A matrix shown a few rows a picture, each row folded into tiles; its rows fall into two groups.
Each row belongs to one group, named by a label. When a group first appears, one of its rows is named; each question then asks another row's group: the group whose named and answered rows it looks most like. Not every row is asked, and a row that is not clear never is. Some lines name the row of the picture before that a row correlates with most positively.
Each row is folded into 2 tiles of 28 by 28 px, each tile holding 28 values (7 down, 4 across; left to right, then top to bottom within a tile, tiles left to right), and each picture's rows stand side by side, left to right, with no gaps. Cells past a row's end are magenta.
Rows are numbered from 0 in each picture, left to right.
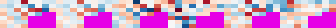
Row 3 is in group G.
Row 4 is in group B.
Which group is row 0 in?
B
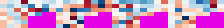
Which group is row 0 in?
B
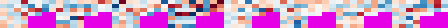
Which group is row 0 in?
B
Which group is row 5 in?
G
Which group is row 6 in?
B
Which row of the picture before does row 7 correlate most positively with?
3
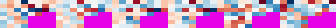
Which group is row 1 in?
B
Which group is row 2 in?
B
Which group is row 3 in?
B
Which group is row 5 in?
G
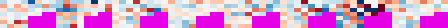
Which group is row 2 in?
B
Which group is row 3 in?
G
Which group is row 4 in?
B
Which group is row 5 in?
B
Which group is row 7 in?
G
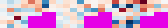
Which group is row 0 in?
G
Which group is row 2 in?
G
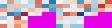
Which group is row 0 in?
B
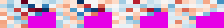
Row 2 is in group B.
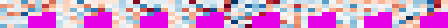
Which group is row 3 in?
B
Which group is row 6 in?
G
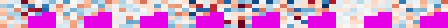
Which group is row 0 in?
B
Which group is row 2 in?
G
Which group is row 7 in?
G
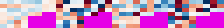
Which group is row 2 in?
B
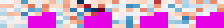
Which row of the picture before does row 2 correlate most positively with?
3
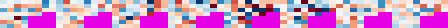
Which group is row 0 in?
G
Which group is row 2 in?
G
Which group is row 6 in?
G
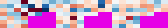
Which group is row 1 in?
G
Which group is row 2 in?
G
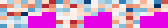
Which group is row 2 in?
G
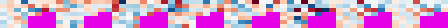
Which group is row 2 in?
G
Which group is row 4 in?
G
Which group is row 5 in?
B
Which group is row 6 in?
B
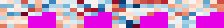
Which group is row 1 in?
B
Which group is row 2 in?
G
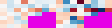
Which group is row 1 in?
B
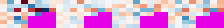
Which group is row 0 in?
B
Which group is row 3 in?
B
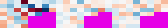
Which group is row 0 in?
B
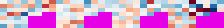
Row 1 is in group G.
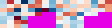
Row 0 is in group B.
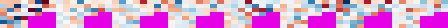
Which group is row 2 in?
G
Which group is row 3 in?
G
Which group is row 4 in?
B
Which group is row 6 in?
G
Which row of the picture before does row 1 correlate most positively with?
0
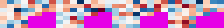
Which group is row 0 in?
G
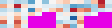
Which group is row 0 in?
G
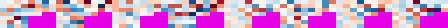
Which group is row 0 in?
G
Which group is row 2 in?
G
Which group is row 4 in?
B
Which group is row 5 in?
G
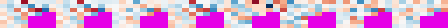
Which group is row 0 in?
B
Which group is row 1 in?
B
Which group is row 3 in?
B
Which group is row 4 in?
G
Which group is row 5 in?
G
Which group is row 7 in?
B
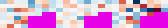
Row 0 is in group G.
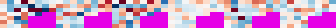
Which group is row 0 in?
B
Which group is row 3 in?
G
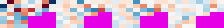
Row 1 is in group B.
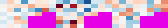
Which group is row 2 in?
B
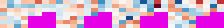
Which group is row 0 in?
G
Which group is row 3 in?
G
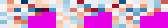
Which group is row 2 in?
G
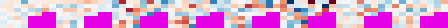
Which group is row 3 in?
G
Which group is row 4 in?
G
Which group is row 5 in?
G
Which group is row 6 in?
B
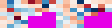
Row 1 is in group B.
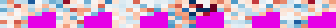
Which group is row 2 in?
B
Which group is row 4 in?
G
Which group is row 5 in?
G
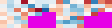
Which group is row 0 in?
B
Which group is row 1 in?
G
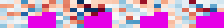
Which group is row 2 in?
G
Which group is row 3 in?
B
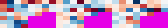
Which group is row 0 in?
G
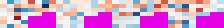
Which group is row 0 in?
G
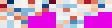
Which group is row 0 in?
G
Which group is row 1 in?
G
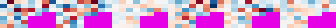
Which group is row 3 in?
G
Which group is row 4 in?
B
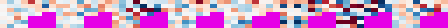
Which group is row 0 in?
G
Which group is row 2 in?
B
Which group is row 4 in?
G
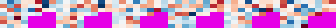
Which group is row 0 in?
G
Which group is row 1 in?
G
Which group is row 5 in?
G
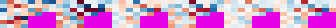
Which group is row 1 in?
B
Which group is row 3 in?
B
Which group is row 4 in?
B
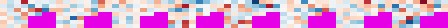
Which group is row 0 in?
B
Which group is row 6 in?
G
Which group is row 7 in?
G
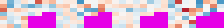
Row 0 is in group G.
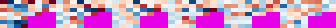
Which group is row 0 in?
G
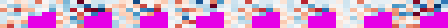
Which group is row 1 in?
B
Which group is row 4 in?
B
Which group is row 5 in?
B
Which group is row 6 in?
B
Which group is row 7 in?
B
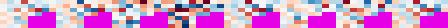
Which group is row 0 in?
B
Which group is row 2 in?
G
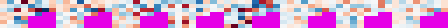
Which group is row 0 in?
B
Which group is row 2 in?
B
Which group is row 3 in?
G
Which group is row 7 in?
B
